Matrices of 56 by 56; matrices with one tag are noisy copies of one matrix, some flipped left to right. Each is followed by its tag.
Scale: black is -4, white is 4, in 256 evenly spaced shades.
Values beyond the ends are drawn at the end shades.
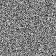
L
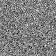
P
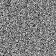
L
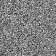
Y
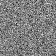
Y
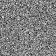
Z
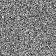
Z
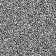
Y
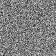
L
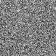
P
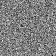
L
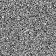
Z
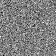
L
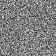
Z
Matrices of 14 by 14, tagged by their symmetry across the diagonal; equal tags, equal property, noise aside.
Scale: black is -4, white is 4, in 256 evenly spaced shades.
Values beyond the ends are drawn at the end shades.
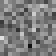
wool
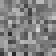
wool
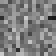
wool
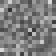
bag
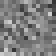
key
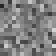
wool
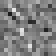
key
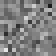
key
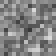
bag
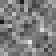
bag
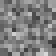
key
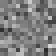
key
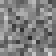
wool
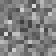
bag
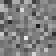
key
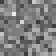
bag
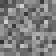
bag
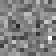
wool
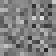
wool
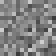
bag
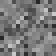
bag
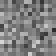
key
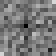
bag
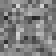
key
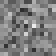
wool
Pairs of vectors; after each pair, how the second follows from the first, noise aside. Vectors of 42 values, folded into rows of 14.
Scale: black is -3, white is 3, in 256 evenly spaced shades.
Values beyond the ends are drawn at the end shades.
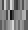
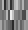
negated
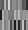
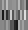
wrapped around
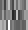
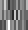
sign-scrambled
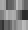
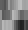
wrapped around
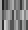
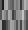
sign-scrambled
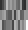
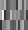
wrapped around
